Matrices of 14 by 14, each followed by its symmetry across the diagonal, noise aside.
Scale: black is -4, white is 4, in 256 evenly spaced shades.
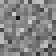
symmetric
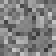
symmetric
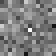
symmetric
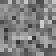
neither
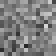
antisymmetric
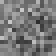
symmetric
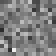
neither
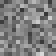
neither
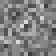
symmetric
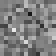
antisymmetric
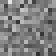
neither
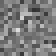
neither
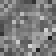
symmetric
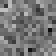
symmetric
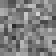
antisymmetric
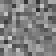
antisymmetric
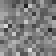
antisymmetric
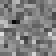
neither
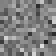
antisymmetric
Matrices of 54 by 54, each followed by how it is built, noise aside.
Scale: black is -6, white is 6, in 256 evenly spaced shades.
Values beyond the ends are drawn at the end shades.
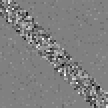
banded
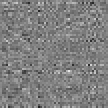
low rank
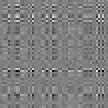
low rank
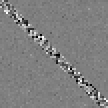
banded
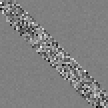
banded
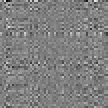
low rank
